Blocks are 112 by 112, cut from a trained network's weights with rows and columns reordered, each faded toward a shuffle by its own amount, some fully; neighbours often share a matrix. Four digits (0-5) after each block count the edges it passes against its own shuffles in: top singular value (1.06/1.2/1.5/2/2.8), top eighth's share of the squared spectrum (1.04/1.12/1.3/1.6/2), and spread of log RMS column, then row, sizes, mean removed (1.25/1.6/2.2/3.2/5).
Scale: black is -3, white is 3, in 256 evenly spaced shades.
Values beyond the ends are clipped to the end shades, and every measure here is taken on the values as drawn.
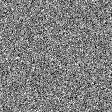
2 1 0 0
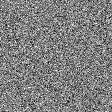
0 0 0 0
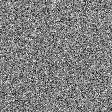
1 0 0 0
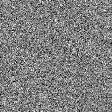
3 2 0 0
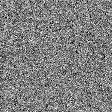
0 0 0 0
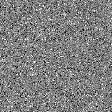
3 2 0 2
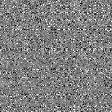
4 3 1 3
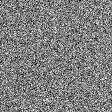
0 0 0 0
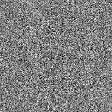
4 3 1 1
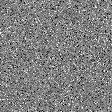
0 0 0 0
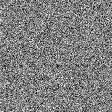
3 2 0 0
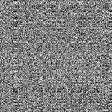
4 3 1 2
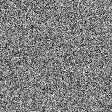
1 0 0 0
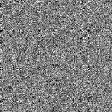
4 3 2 2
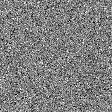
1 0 0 0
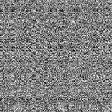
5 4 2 3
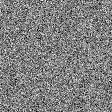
1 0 0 0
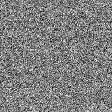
3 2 0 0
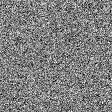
2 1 0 0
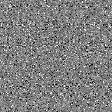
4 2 0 2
